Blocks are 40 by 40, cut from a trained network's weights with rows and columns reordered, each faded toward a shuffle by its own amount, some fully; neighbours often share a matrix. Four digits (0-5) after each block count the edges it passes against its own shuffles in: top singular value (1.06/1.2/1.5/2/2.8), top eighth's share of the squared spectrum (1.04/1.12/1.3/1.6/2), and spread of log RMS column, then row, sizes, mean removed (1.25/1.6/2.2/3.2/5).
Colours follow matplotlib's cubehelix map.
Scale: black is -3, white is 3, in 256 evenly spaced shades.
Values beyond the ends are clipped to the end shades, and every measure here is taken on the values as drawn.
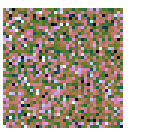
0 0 0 0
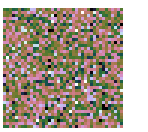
0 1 1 0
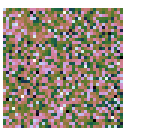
0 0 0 0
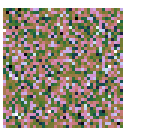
0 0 0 0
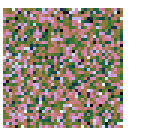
0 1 0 0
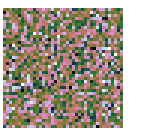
2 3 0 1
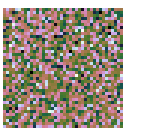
1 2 0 0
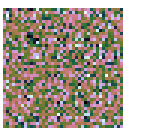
3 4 1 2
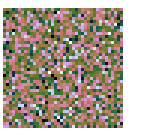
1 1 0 0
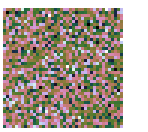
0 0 0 0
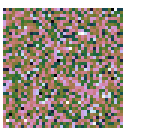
1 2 0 0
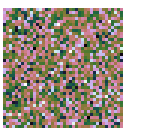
1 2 0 0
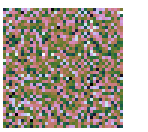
3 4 1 1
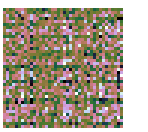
3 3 3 1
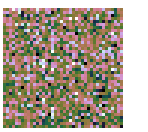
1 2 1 0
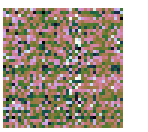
3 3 3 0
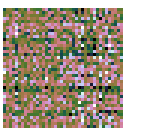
3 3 3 1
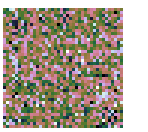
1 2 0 0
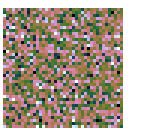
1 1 1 0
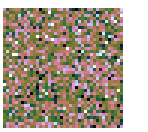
1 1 0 0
